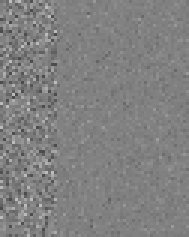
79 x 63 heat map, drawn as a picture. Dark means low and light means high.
Grain: fine. Seam: vertical, 30% of the way across, the right part calmer. Histogram: heavy tails on both sides. Stripes: none. Average level on the scale: 50%. Slope: none.
